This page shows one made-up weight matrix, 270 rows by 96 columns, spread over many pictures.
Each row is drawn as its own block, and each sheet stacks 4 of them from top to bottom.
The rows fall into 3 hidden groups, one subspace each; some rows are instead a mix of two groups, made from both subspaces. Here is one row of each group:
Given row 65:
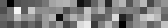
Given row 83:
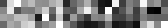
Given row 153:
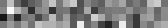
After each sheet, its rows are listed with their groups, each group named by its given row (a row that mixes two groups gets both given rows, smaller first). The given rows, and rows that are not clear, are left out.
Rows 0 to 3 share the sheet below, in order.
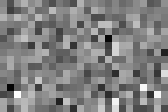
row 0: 153
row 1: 83
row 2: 65 and 153
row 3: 65 and 83
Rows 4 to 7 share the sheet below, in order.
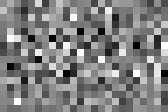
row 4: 83
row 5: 153
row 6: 153
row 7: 65
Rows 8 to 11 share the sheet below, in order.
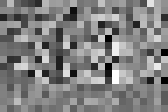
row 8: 153
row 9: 83
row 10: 83
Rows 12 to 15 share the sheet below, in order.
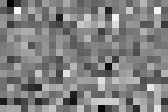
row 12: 65 and 83
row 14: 83 and 153
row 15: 153
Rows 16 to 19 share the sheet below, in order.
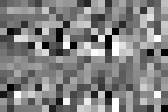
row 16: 65
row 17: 83
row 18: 65
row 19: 65 and 83
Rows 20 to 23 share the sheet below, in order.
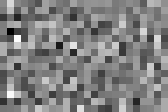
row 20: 65 and 153
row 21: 65
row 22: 65
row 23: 153
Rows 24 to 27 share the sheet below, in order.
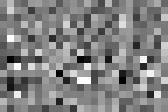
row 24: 65 and 153
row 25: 153
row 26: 65
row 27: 65
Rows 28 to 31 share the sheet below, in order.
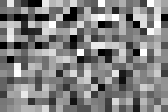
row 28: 153
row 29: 153
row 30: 65
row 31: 83
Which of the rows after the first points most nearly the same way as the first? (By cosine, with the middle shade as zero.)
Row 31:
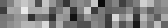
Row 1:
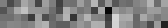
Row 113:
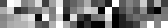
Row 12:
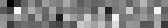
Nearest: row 1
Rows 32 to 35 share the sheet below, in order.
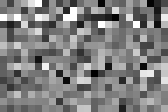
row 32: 153
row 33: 65 and 153
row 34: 65
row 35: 65
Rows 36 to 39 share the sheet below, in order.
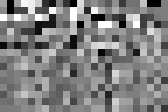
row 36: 153
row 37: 153
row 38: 83
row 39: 83
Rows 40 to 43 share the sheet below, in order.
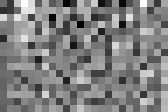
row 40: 83 and 153
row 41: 83
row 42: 65
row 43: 65
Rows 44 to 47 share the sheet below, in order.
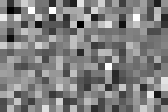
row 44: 153
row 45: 153
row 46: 83
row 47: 65
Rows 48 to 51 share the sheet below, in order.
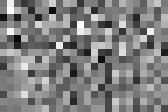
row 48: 153
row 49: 65 and 153
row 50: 83
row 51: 83
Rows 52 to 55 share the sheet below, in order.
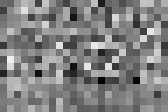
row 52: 83
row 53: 65 and 153
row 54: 83 and 153
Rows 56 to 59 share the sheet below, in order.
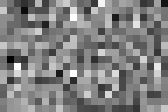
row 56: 83
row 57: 153
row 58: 65
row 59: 83
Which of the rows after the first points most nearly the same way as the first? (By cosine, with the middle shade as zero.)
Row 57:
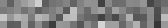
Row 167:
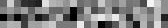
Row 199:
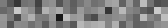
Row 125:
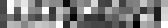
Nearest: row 199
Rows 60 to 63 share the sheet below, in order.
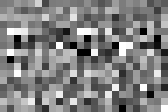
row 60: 83 and 153
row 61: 65
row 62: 65
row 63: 65 and 83
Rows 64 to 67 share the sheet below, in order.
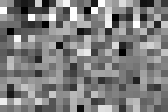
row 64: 83
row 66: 83 and 153
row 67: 153
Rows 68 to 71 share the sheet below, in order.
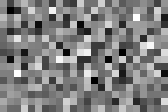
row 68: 153
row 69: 65
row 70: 65
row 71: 65 and 153
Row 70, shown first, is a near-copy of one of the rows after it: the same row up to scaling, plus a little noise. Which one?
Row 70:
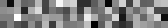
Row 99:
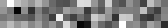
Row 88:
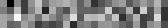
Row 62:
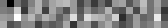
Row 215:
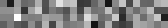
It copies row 215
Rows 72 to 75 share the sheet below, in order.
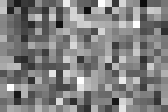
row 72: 83
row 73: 83
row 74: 83 and 153
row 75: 65
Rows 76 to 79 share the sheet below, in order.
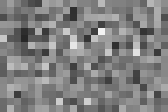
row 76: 153
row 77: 83
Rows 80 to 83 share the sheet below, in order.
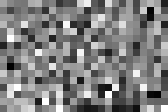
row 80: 65
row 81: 153
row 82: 153
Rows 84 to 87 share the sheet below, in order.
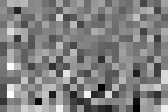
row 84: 65 and 153
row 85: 65
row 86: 153
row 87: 83 and 153
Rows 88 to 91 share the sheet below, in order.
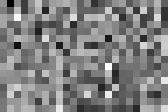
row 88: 65
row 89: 65
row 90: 83
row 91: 83
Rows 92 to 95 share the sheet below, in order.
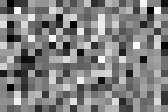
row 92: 65
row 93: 153
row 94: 83 and 153
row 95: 65
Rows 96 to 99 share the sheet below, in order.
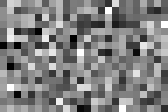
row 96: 83
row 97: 65 and 153
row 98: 153
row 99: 65
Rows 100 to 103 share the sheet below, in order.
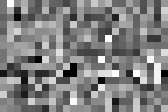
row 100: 65
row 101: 83
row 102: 153
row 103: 83
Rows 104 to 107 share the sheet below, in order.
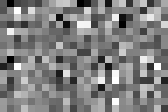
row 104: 65
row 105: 65
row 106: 65 and 83
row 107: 65 and 83
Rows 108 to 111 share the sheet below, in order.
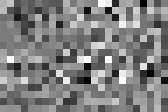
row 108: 65 and 83
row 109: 65 and 153
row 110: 65
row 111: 153
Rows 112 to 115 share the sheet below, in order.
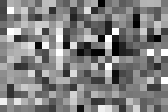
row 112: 83 and 153
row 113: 83
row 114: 83
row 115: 153
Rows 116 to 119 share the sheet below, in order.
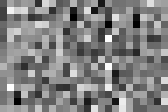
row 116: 83 and 153
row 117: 83
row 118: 83
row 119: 65
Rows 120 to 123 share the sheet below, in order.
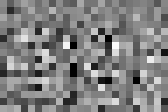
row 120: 153
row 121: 83
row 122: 83 and 153
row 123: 153
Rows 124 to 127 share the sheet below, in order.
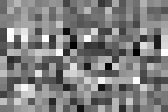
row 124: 83
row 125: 65 and 83
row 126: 83 and 153
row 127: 83 and 153
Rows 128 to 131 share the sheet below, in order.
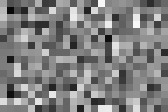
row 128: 83 and 153
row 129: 83
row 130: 65
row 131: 153
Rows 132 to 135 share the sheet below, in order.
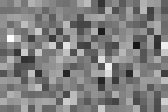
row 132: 65 and 83
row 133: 153
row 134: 83 and 153
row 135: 153
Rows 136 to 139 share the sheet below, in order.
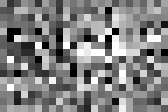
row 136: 83
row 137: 83
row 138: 65 and 153
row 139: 65
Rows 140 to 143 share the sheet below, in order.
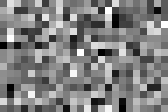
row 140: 83
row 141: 153
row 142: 83
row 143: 65 and 153
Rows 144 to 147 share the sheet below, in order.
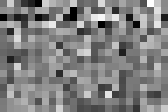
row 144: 153
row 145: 65
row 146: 65
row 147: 83
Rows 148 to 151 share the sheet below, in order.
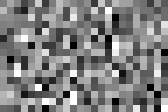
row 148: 83
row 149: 83
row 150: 65
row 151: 83 and 153
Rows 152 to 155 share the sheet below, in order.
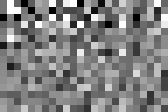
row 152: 153
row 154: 153
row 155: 65
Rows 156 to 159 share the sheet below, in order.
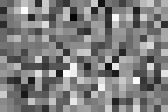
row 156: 83
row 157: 65
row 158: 83 and 153
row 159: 83
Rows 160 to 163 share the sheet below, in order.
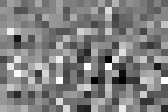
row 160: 83
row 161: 65
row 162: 65 and 83
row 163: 65
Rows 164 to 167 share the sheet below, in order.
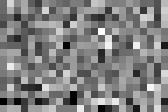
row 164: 65
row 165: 83 and 153
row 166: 153
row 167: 153
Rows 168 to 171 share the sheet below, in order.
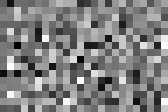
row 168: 65
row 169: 65
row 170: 153
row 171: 153
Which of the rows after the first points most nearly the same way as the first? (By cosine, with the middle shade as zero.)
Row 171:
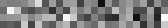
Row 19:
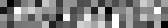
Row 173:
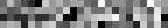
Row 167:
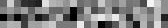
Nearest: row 19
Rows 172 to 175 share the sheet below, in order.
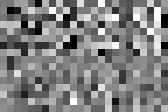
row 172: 153
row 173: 153
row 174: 65 and 153
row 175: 83
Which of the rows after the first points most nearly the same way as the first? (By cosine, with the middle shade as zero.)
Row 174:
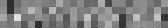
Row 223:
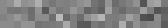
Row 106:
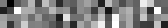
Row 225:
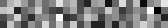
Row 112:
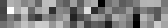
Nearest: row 225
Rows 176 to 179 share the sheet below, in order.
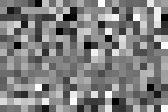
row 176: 153
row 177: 65
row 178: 65
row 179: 83 and 153
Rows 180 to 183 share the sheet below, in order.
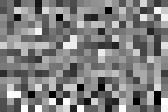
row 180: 65
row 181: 153
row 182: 153
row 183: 153
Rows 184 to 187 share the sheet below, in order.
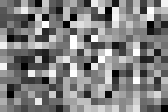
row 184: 65 and 83
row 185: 83 and 153
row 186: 83
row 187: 83 and 153
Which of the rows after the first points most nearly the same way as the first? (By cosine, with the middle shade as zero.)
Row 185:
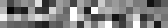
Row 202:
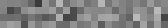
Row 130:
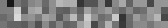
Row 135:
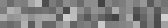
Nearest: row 135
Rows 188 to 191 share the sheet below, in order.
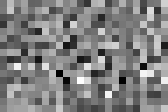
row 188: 65
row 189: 153
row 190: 65
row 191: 83
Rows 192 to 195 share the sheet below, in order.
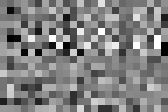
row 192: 153
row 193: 153
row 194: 153
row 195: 153
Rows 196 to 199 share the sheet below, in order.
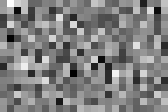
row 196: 65
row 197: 153
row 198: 83
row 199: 65
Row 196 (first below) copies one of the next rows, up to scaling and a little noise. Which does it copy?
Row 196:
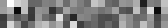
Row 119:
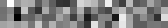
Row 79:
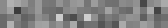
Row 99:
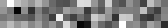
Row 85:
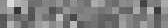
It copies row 85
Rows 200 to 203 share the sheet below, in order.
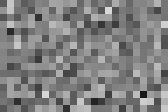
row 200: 83 and 153
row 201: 65
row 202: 153
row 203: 65
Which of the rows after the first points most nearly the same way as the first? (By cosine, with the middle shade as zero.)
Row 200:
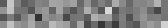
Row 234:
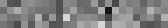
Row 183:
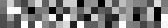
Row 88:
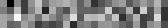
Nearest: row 183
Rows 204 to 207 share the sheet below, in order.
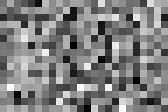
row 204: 153
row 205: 83
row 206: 83
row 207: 65
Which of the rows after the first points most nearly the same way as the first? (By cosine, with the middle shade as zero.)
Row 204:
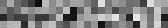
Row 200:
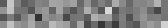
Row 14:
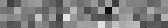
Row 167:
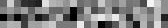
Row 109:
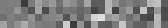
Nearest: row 167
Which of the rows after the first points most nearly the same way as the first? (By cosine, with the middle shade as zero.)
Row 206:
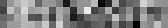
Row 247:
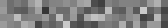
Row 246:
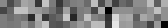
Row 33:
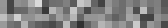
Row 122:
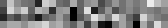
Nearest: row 122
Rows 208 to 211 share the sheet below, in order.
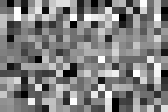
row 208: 65
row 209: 83 and 153
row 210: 153
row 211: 83
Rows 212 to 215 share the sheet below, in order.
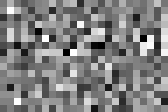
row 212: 153
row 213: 65
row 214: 83
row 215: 65
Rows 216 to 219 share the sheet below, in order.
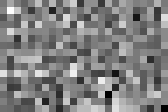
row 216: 153
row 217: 65
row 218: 153
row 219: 83
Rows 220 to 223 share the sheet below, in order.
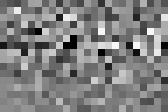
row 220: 65 and 153
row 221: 153
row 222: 65 and 83
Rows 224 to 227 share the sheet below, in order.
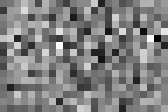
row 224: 83
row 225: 65
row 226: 83
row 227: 65
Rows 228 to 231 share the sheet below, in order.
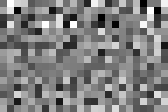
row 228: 65
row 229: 153
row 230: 65 and 153
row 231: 65
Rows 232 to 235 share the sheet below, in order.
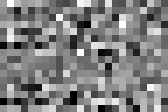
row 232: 65
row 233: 153
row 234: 83 and 153
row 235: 153
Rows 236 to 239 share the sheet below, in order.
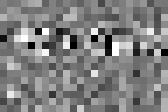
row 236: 153
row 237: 83
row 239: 153
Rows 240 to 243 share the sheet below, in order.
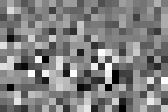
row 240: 153
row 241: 153
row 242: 83
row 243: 65
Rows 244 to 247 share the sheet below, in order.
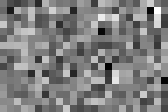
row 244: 65 and 153
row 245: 83 and 153
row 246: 83
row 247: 65
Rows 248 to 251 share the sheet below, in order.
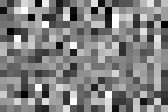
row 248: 83
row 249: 65
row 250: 153
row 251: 65 and 83
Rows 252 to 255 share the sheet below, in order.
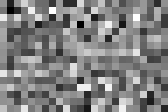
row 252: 153
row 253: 83
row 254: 153
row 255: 65
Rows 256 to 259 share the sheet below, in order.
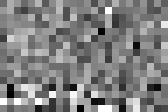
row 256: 83
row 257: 83 and 153
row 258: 65
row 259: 153
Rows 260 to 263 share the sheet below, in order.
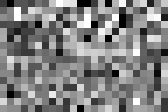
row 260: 65
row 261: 83
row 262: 65 and 153
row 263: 153
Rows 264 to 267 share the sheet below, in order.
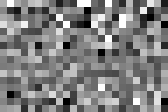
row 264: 65
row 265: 83 and 153
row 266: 153
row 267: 153
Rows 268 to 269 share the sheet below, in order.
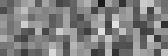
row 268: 65 and 83
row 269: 65 and 83
